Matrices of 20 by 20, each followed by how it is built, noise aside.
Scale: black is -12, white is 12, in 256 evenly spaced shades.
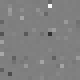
sparse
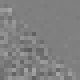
lower triangular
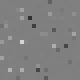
sparse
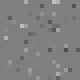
sparse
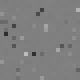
sparse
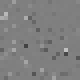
sparse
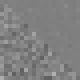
lower triangular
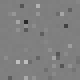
sparse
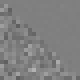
lower triangular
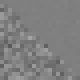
lower triangular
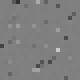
sparse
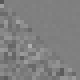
lower triangular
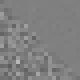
lower triangular
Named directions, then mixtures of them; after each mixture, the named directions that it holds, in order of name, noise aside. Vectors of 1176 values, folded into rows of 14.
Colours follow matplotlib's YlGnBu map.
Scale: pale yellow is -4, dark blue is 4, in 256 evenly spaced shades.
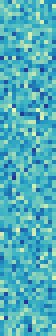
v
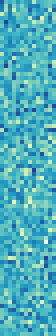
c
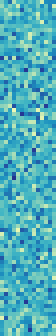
v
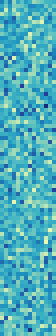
c, v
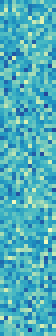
c, v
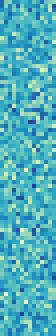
c, v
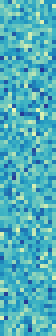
v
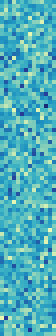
c, v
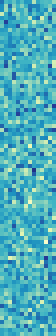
c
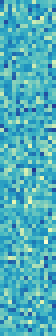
c
